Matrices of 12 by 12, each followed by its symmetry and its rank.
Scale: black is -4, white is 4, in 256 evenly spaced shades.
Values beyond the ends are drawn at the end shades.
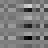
neither, rank one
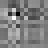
antisymmetric, rank two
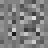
neither, rank two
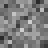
symmetric, full rank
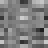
neither, rank two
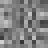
neither, rank two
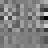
neither, rank two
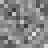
symmetric, full rank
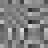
antisymmetric, rank two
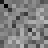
symmetric, full rank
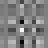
neither, rank one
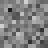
symmetric, full rank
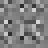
antisymmetric, rank two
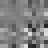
antisymmetric, rank two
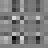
neither, rank one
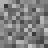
symmetric, full rank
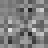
antisymmetric, rank two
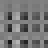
neither, rank one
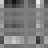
neither, rank one
